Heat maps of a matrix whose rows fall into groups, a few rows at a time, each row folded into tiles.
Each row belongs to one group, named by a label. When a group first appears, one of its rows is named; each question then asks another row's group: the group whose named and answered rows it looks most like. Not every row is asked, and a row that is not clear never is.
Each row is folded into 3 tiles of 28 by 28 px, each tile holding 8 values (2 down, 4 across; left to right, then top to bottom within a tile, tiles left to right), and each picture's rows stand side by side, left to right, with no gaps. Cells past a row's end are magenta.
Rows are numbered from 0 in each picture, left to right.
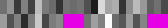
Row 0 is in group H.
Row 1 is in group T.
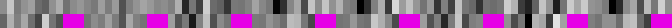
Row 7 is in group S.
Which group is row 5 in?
H
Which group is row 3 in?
S
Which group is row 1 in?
T
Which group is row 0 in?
T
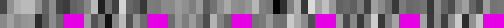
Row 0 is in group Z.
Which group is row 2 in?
T
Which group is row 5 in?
H
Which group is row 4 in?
H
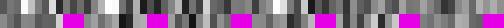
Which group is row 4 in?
H
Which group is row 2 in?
H
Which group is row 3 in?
Z
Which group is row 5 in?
S
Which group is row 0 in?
Z
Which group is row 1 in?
Z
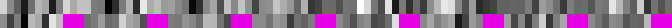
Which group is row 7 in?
Z
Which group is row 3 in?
Z
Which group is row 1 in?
S
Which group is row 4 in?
Z
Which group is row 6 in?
H
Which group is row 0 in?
H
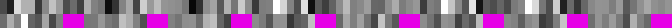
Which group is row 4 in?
T
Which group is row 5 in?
Z
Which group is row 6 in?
Z
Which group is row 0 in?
T
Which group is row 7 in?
T
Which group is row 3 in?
Z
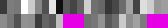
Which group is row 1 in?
S
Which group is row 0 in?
Z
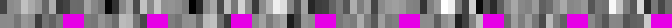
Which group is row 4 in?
T
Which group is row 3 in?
Z
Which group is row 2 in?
S
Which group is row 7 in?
Z
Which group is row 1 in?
S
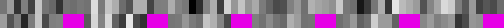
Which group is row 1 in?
T
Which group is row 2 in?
S
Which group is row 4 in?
S
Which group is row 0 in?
H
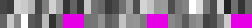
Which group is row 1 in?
S
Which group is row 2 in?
Z
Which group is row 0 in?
T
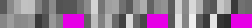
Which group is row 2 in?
T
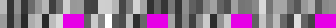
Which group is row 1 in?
T
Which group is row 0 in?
H
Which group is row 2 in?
H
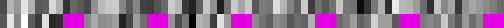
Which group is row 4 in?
S
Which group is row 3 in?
Z
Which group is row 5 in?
T
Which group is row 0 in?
T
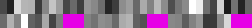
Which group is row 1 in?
S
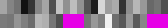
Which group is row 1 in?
T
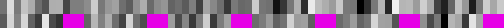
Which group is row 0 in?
T
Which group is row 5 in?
H
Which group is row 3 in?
S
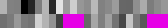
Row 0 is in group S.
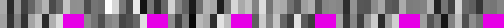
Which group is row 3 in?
T
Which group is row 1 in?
Z
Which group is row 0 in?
H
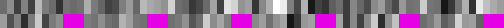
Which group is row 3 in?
Z
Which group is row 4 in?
H
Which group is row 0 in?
H
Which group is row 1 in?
S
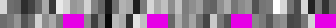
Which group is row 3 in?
Z
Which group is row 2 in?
T
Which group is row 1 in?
H
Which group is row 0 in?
S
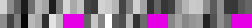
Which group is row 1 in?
T
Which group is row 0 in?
H
